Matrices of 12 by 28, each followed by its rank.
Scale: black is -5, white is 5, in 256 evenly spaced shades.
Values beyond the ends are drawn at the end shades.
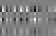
one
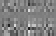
two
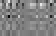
two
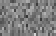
full rank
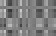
one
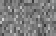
full rank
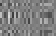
two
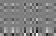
one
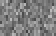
full rank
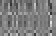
two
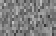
full rank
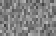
full rank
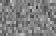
full rank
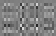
two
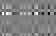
one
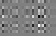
one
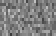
full rank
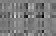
two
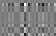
one
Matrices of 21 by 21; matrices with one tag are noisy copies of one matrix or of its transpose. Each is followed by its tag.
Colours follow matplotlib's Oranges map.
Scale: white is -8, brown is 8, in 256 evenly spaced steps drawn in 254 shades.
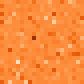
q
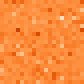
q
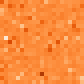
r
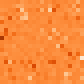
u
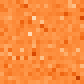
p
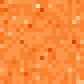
r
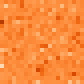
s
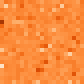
s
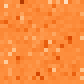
s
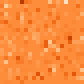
s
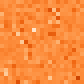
p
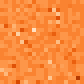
p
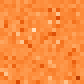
p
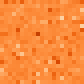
q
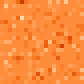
s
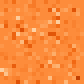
p
